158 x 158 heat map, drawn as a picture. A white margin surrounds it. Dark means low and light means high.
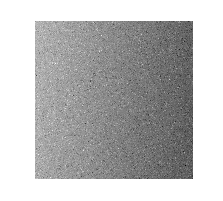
The grain is fine, like static. The values follow a bell shape. Overall the values sit about 50% of the way up the scale. There is an overall slope up to the left. There are no regular stripes.
